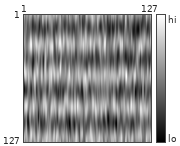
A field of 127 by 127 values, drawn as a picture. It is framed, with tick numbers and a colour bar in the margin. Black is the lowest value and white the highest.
On average the colour sits 50% of the way up the scale. The histogram is bell-shaped. Horizontal stripes repeat 4 times down the table.
